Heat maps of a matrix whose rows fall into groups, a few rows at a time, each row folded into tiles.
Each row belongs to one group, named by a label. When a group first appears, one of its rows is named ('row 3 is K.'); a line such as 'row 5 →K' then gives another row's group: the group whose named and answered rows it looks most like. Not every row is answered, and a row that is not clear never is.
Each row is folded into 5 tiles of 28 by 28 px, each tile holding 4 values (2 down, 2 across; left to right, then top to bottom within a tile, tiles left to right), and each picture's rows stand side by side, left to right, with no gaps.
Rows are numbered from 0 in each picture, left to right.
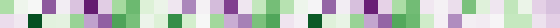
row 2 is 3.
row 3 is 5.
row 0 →3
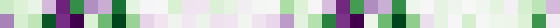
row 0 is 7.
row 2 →7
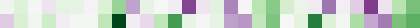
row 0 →7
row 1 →3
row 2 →3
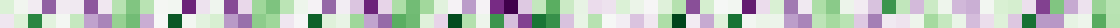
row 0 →3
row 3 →3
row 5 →3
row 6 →5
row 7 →7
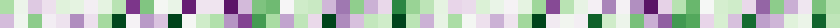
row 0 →7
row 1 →3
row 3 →7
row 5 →7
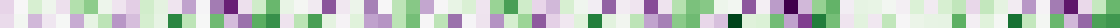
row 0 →5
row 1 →3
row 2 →3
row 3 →5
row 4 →3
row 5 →3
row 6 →7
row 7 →3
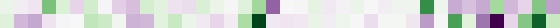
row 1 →7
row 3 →7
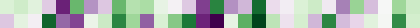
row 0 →7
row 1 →7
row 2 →7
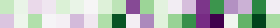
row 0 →7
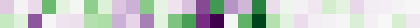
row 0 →5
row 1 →7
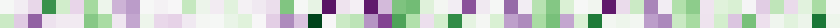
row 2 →3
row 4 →3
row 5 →7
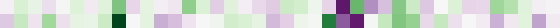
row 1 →5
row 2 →7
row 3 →5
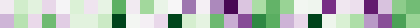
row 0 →7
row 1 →3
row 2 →3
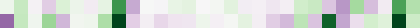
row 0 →7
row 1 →5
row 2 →7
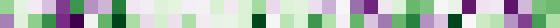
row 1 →7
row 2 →3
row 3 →3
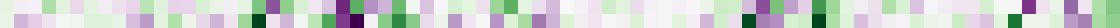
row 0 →5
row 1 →7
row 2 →7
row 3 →5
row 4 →5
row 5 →7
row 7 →3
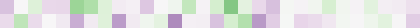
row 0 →5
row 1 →5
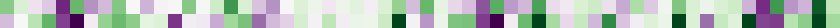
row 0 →7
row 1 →5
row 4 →7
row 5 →7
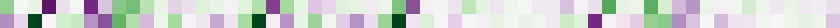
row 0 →3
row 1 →7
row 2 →7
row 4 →5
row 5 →5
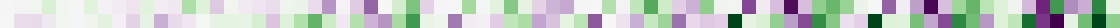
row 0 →5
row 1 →5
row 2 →3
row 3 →5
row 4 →5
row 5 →3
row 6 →3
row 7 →7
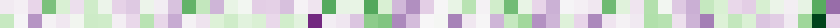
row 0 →5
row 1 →5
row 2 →5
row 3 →5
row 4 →5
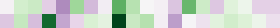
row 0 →7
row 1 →5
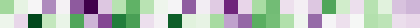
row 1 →3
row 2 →5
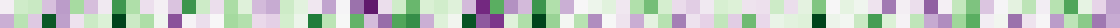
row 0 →7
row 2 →3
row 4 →5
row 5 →7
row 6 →3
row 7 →5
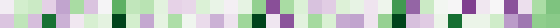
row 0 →7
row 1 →7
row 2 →7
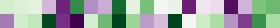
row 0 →7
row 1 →3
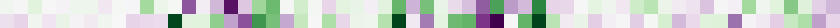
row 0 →5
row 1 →3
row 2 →7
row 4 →5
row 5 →5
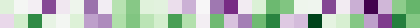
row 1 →3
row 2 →3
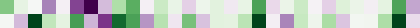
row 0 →3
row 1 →7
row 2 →7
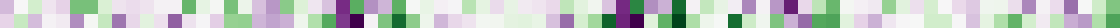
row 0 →5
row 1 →5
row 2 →7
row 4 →7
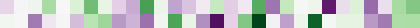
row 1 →7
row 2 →3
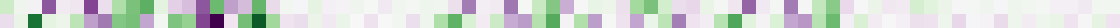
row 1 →7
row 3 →3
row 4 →5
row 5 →3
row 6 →5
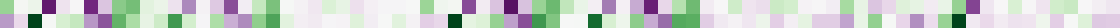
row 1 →3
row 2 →5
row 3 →3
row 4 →3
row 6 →7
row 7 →5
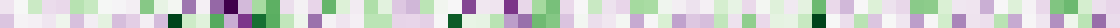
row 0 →5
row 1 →3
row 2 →5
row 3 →3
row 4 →5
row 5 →7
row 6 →5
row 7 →5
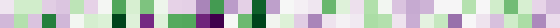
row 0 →7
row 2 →5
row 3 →5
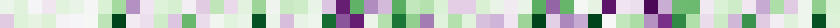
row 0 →7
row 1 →7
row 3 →7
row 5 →7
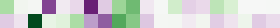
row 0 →3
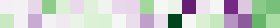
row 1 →3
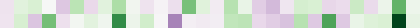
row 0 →7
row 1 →5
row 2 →7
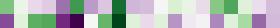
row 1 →5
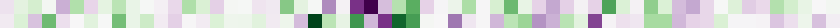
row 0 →7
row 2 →3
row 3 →5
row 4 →5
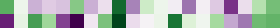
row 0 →7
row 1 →3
